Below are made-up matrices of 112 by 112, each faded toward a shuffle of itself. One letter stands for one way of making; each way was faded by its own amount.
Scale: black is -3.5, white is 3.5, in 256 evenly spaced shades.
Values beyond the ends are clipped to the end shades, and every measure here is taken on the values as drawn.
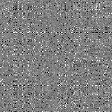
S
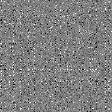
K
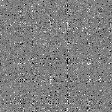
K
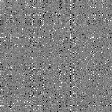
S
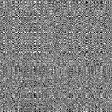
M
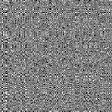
M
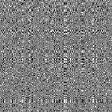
M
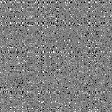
S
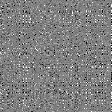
S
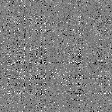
K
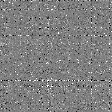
K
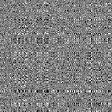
M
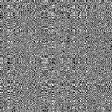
M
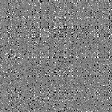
S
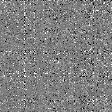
K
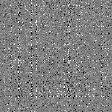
K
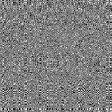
M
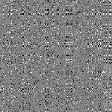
S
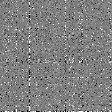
K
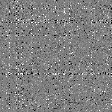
K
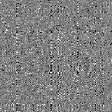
S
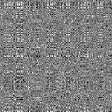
M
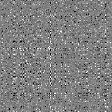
S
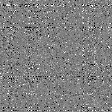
K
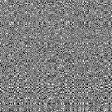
M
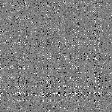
K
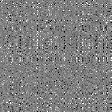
S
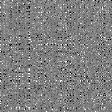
S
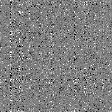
K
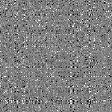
S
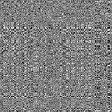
M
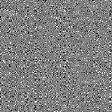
S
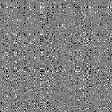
S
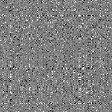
S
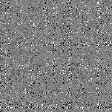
K
